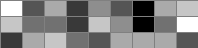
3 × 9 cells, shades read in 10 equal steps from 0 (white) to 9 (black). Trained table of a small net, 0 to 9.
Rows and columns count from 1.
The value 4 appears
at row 1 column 5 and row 2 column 6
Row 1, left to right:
0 6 3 7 4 6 9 3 2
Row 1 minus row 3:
-7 3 1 2 -2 3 6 0 -4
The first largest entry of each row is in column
7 7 1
